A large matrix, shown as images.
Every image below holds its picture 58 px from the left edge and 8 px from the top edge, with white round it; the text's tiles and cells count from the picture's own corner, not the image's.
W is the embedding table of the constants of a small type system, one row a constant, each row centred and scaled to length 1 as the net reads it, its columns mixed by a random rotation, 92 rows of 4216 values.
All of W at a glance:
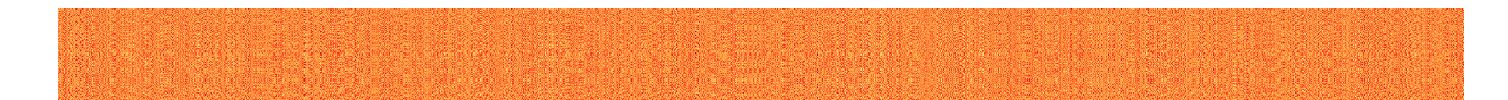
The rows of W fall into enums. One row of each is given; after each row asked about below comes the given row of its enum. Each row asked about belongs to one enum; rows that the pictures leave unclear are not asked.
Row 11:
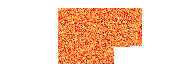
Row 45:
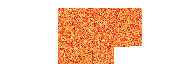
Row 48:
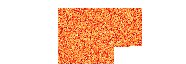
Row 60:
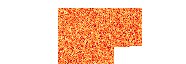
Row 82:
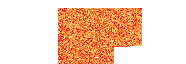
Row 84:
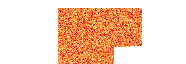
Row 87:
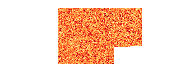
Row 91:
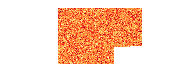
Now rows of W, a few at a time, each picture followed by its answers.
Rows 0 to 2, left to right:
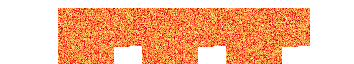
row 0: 48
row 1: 48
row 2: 11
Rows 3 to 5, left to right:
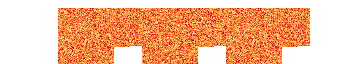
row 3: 60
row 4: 11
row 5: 60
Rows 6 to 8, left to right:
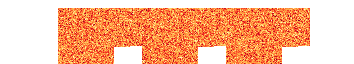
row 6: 84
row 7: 82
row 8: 87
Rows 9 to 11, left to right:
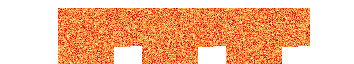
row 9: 91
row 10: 60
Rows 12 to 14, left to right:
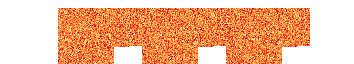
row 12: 60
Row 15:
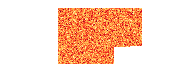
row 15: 84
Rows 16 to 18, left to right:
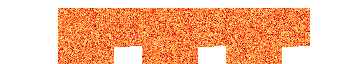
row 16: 60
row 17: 87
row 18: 91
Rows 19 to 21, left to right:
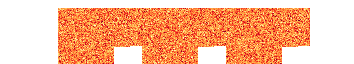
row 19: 11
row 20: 91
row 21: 87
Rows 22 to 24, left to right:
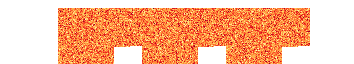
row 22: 84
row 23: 45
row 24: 91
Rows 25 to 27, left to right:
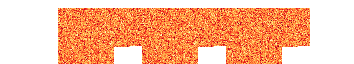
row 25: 48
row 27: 45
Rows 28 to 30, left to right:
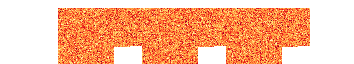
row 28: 91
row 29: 11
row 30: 45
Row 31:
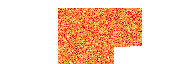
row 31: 91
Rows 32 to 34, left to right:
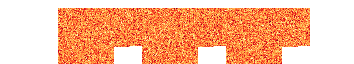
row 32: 48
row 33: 60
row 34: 11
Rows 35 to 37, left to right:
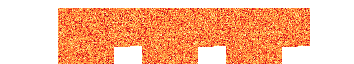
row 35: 87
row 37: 48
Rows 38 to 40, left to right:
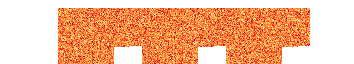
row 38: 45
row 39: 48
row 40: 84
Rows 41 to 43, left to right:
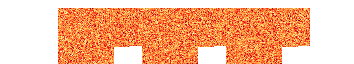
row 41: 60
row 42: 11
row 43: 87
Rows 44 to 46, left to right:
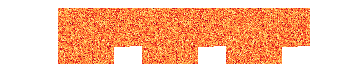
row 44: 45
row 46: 60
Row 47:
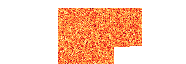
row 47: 60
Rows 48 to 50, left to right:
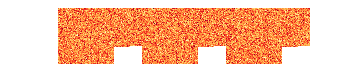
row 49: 45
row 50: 82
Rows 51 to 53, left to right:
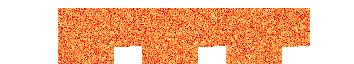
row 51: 48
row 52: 48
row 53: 91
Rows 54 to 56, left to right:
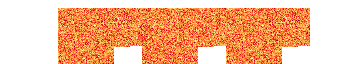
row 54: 11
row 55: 82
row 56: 11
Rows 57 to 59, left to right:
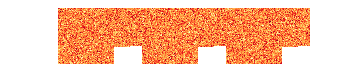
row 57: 91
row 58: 48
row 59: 11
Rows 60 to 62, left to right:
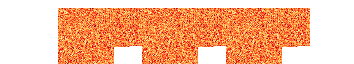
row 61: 60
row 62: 60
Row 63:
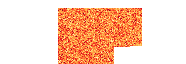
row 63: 82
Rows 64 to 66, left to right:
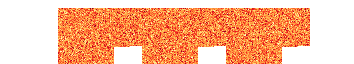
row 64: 60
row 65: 91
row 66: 48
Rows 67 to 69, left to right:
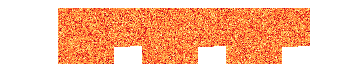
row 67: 87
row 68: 48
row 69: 91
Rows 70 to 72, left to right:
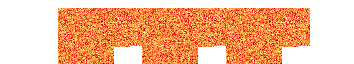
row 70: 11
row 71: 87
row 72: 11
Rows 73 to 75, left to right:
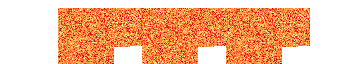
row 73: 87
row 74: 91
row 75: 87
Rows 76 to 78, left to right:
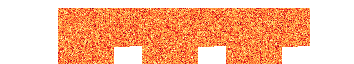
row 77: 91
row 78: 45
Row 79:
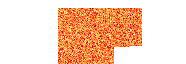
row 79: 60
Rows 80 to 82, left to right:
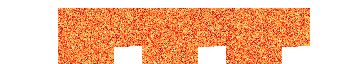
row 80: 48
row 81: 91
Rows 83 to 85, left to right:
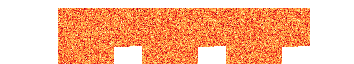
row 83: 48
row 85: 84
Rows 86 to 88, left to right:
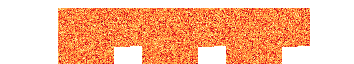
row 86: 11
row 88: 48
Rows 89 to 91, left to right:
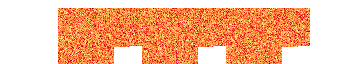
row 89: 60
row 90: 45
